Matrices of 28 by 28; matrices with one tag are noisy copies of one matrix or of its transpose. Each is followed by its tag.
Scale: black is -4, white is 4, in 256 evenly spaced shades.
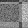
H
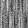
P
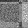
H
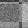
H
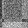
H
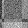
H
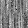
P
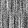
P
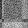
H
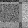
H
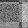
H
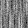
P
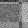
H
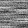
P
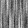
P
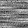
P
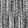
P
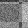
H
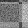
H
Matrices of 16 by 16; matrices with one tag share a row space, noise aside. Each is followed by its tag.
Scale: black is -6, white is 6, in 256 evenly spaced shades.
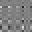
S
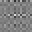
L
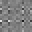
S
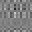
L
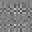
L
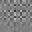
L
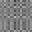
L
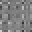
S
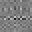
L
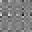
S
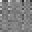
S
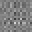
L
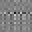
L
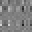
S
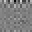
L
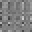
S
